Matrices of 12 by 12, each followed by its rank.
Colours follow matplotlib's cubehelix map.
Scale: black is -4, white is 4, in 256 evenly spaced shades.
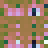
two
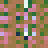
two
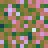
full rank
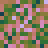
full rank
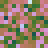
full rank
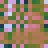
two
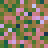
full rank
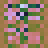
two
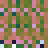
two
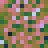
full rank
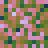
full rank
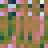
two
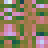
two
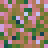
full rank
